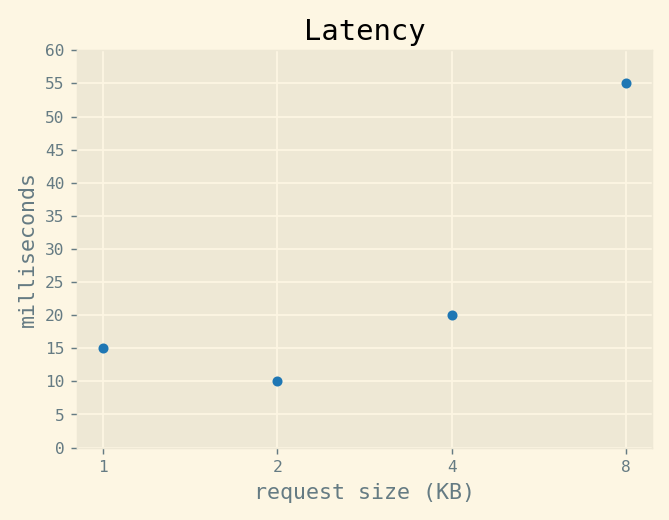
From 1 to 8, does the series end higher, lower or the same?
higher
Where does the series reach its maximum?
8
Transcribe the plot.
Title: Latency
x-axis: request size (KB), ticks 1 2 4 8
y-axis: milliseconds, ticks 0 5 10 15 20 25 30 35 40 45 50 55 60
Values:
15 10 20 55
